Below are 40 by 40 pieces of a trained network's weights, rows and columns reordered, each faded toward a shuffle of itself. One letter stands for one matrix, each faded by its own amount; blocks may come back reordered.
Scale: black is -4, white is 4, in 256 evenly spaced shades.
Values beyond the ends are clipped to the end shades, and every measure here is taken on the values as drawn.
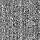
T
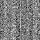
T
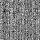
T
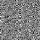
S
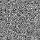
S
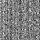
T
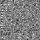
S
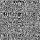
S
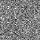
S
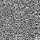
S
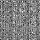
T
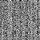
T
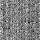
T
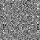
S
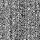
T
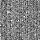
T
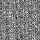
T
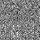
S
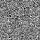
S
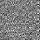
S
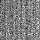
T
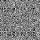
S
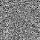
S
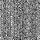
T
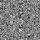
S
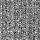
T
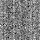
T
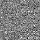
S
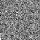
S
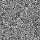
S
